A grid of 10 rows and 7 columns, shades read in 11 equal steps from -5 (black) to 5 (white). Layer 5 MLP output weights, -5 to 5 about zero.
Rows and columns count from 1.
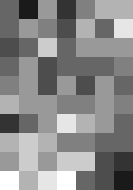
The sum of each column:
2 6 9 6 4 -1 -3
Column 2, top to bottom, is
-4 1 -1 1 1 1 -1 3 3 2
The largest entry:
5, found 2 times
